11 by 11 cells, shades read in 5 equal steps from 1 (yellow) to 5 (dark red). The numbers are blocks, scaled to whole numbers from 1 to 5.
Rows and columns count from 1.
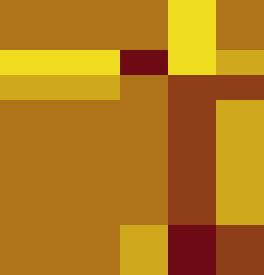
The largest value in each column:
3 3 3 3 3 5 5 5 5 4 4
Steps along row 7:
same same same same same same up same down same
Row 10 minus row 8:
0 0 0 0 0 -1 -1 1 1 2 2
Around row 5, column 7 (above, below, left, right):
3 3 3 4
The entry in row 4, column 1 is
2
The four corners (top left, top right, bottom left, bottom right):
3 3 3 4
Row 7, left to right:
3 3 3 3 3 3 3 4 4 2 2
